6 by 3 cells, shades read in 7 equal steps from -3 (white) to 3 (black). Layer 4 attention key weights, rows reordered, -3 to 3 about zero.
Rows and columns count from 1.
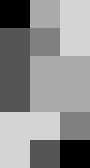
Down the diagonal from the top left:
3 0 -1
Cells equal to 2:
0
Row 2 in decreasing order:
1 0 -2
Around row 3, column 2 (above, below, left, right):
0 -1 1 -1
